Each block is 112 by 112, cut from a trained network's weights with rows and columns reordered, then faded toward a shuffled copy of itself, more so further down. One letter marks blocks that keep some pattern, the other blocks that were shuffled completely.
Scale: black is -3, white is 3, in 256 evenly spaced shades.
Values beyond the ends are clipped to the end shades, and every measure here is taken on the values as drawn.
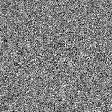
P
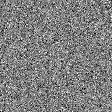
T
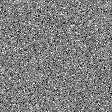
T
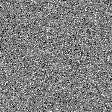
T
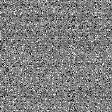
P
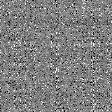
P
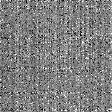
P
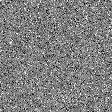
T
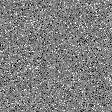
T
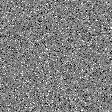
T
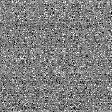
P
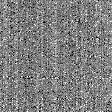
P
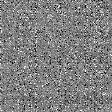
P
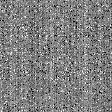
P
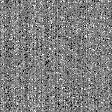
P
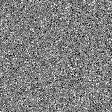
T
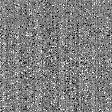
P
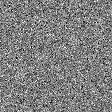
T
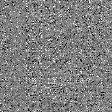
P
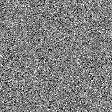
P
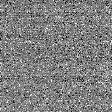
P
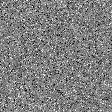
T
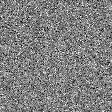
T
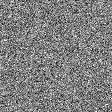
T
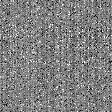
P
